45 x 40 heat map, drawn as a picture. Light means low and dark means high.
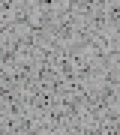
No regular stripes run through it. The values are skewed, with a long tail toward high values. No single row or column stands out from its neighbours. No overall slope runs across the table. The grain is fine, like static. There is no seam. On average the colour sits 40% of the way up the scale.
